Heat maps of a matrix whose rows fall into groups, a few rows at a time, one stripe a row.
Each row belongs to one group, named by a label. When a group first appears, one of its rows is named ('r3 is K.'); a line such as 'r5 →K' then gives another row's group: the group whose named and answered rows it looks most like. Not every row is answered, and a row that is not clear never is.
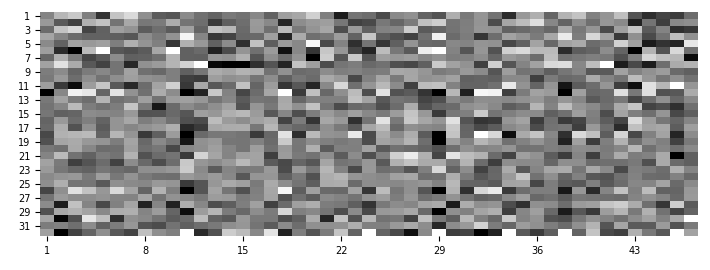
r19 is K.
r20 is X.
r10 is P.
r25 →P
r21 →K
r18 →K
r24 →P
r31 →K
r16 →P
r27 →P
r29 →K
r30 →X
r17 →P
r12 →K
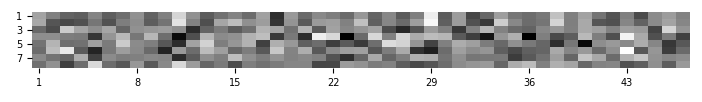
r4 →P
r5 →K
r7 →P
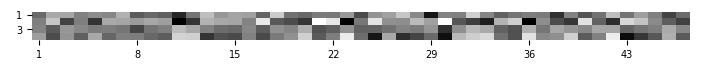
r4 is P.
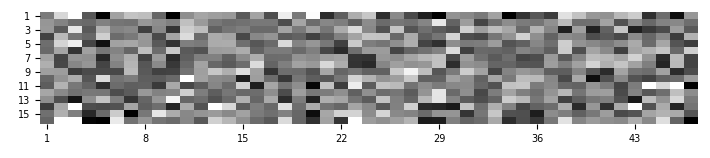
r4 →P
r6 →P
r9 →K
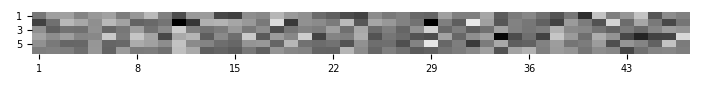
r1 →K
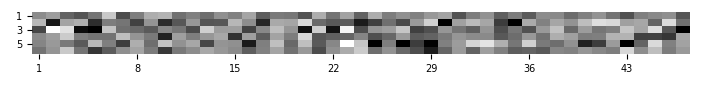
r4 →X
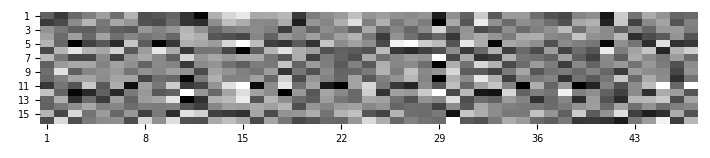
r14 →K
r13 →P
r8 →K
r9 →P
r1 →K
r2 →K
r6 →K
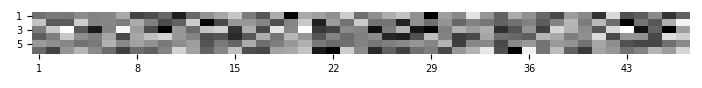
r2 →X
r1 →K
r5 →X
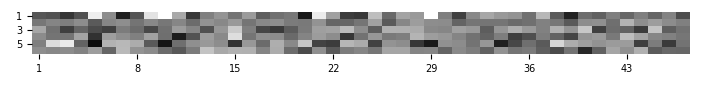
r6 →K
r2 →P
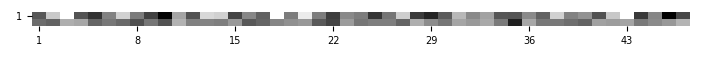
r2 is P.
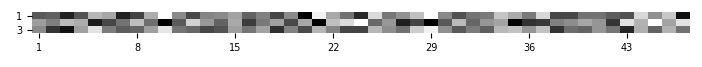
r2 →X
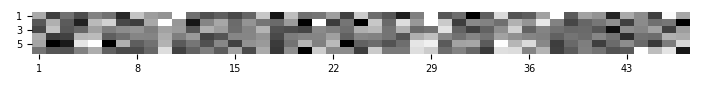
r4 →X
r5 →X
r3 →P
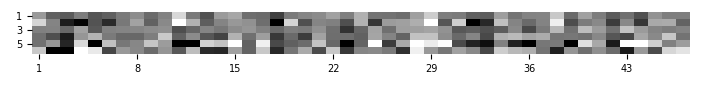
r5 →P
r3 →P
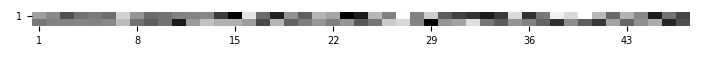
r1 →P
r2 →K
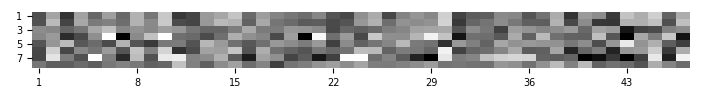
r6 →P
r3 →X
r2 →P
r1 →P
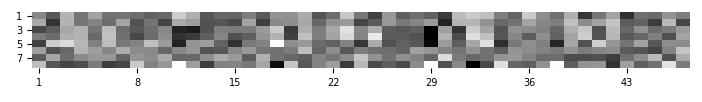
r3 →K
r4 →K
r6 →X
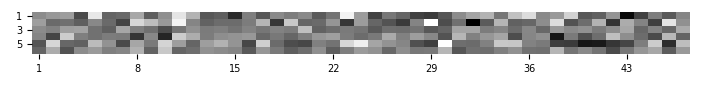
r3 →X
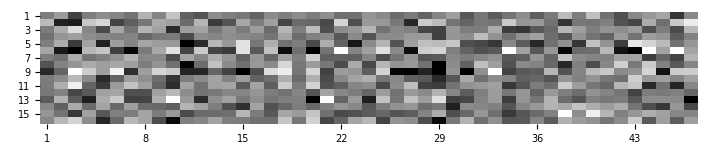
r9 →K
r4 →K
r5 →P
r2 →X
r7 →X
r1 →P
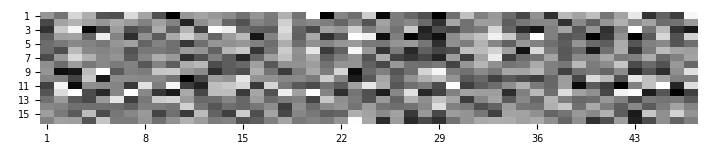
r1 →X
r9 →X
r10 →P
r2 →K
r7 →K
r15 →X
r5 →K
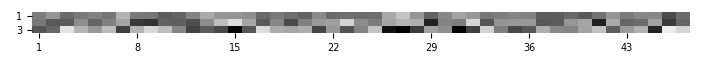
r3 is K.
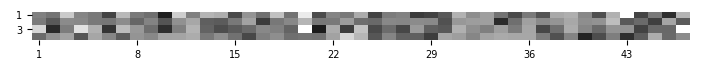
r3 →X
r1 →X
